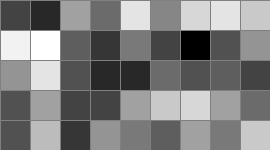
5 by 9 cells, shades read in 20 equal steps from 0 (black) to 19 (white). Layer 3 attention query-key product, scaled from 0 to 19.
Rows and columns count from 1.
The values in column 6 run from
5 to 15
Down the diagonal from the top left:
5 19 6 5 9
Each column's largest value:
18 19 12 11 17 15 16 17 15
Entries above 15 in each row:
3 2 1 1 0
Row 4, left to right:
6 12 5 5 12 15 16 12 8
